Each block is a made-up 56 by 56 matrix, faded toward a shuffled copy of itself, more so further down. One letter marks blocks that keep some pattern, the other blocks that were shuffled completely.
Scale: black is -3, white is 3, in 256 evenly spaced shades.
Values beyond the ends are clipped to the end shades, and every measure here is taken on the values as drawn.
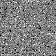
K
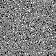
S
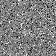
S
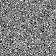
S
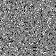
S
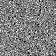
K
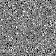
K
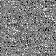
K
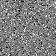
S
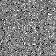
K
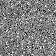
S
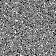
S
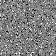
S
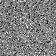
S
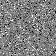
S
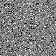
K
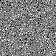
S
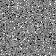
K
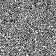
S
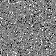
K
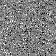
K
